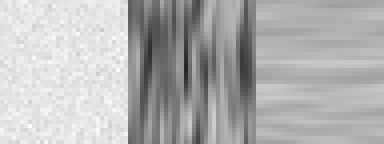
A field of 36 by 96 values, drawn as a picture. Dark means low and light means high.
It is made of 1 by 3 panels. Panel 1,1: very high, fine-grained, faint in contrast. Panel 1,2: middling, streaked downward, strong in contrast. Panel 1,3: high, streaked across, faint in contrast.
